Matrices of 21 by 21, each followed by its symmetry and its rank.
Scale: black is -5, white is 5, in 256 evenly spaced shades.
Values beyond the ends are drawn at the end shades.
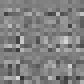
neither, rank three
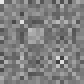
symmetric, rank three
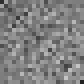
symmetric, full rank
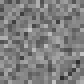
symmetric, full rank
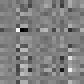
neither, rank two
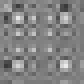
symmetric, rank two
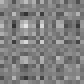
symmetric, rank two
